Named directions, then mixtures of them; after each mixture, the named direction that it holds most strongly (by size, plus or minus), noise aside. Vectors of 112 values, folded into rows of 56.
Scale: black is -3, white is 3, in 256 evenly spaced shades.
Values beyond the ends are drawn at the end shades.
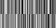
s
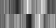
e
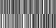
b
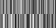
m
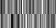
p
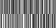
b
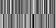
m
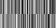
s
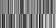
b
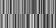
m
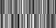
p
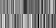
b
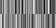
s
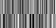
m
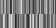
m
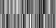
e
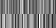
b
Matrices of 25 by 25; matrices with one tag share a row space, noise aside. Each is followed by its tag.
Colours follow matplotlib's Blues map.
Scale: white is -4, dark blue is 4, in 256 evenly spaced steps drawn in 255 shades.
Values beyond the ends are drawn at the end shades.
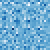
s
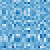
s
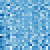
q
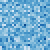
s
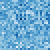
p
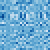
p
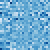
q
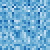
s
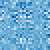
p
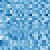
q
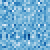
s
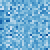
q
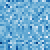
q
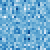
s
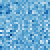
q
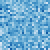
q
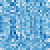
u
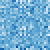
p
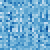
q
